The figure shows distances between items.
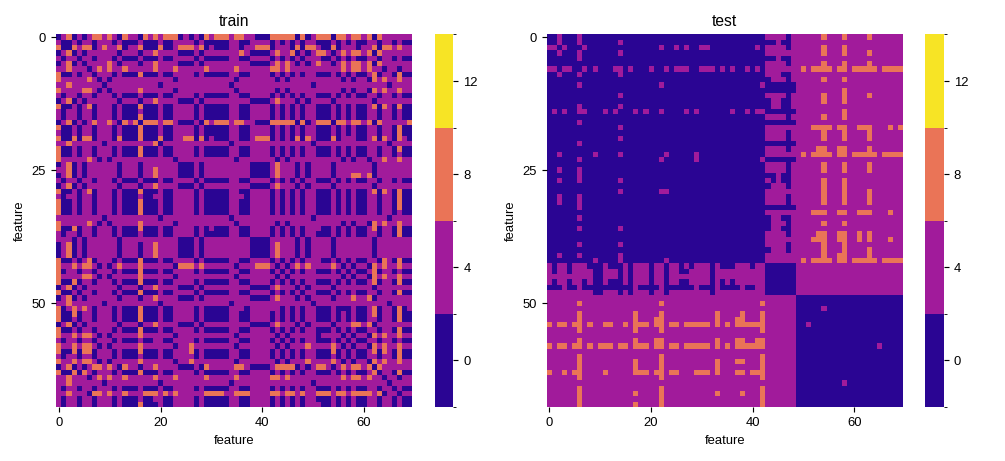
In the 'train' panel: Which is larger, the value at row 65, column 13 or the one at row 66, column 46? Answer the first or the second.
the first
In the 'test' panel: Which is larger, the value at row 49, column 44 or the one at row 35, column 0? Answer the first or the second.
the first
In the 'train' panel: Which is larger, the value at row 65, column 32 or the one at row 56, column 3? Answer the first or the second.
the second
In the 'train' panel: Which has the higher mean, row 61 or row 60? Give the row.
61
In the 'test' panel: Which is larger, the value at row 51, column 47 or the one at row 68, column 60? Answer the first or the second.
the first
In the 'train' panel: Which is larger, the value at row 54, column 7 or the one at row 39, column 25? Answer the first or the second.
the first
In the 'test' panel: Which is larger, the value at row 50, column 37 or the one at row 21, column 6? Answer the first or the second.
the first
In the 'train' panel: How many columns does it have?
70
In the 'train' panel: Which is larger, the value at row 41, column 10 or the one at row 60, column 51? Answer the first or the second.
the first
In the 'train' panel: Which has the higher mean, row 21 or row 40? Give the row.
40
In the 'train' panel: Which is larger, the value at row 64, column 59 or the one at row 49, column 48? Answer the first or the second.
the first
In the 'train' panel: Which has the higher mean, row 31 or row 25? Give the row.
25
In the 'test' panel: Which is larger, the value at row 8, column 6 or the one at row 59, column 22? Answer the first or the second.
the second
